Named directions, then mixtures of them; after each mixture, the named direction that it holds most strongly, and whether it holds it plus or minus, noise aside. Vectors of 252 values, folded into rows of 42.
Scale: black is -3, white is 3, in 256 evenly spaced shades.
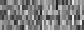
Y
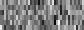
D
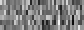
Y, minus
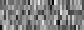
D, minus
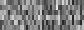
Y, minus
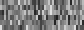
D, plus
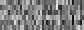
Y, minus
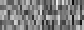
Y, minus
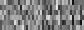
Y, minus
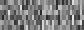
Y, plus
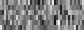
D, plus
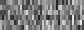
Y, plus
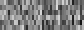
Y, minus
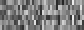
Y, plus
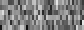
Y, minus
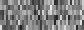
D, plus
